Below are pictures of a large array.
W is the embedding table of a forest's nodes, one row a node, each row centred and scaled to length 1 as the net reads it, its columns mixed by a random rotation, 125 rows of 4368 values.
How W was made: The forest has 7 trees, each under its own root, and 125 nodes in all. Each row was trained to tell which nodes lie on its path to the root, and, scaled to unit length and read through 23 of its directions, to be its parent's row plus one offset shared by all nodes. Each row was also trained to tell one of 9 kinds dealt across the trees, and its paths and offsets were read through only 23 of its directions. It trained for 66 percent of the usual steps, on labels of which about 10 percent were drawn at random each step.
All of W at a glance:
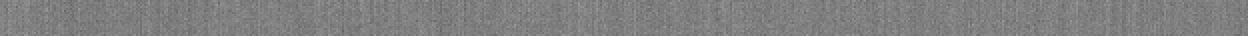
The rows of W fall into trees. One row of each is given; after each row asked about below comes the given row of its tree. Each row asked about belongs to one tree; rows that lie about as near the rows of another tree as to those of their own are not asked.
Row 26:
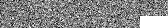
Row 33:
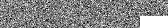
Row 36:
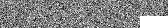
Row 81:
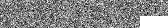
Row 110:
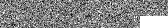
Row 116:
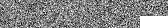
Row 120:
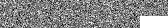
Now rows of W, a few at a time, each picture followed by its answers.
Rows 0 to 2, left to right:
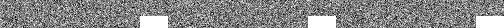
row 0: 36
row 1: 33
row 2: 120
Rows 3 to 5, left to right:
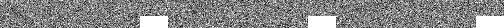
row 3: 33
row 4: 120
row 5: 36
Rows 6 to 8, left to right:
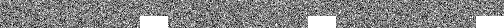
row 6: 36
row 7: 110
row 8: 110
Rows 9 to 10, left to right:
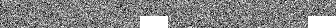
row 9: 81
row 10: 33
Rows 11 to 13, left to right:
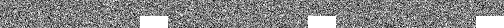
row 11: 120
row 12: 36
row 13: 116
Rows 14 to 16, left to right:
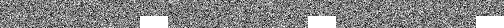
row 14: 81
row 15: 81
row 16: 116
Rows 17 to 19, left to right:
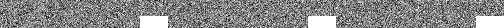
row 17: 120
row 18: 36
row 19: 36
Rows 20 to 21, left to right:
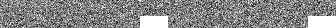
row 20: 33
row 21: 116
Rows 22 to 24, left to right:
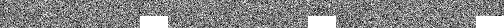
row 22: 26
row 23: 33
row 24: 36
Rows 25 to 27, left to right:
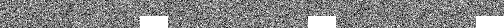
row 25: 110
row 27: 110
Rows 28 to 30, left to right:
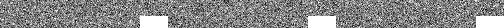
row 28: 120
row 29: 36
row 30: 33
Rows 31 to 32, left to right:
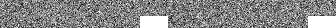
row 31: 36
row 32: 36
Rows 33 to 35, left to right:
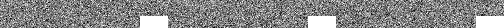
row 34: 33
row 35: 81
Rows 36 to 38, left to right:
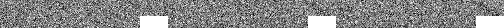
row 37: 33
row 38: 33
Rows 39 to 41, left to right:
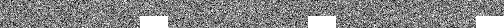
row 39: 110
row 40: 116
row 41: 36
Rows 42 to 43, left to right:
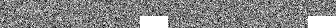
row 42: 116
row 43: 26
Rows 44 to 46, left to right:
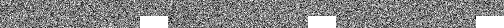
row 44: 81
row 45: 36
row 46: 26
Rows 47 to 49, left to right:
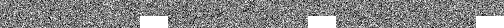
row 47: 120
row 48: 81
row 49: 116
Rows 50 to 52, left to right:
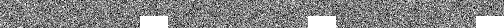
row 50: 33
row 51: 110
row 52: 81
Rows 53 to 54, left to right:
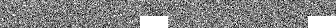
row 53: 33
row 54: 116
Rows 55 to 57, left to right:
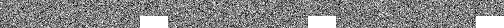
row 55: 120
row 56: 33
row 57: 26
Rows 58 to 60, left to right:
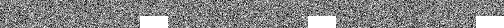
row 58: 120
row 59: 110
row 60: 120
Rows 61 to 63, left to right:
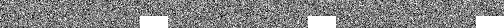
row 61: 26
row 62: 81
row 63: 33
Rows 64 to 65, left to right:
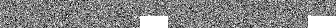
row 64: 110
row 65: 120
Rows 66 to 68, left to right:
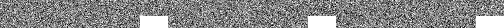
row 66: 120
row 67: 116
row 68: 26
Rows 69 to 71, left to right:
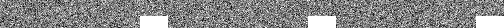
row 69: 36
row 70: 36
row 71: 120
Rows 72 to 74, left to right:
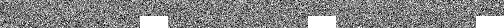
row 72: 116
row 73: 33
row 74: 33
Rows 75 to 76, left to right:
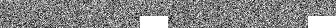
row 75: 33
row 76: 36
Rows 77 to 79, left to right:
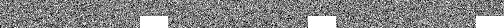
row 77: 120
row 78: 116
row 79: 26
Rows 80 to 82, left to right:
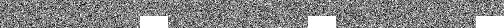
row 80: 36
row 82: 26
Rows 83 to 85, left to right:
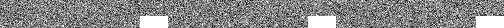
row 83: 26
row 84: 110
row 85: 81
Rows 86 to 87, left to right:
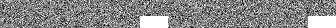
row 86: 116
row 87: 26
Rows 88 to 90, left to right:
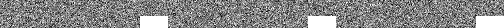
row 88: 33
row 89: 81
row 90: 26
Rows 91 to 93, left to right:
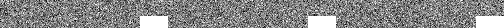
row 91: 81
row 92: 81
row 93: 110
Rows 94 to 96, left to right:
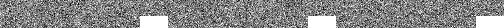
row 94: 110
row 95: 81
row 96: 33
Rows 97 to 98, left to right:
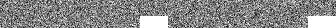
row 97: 26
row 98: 110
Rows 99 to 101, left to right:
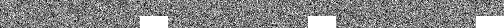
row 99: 81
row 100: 116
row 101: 26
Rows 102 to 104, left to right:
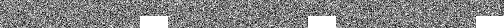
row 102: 116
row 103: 33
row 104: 36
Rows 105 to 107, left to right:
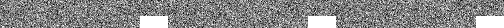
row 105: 26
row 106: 81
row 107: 81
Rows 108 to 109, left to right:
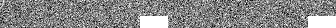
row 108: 36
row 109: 110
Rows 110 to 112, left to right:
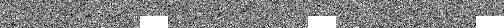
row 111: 81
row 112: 33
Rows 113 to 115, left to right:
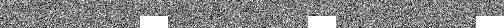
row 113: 36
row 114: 81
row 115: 26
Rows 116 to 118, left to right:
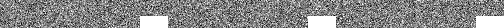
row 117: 110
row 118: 36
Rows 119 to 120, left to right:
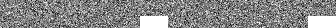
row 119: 33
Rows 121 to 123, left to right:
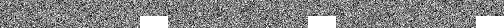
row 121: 36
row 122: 81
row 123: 81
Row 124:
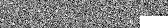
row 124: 120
